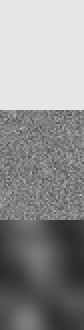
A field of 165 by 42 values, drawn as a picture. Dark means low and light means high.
It is made of 3 by 1 panels. Panel 1,1: very high, flat. Panel 2,1: middling, fine-grained. Panel 3,1: low, smooth.
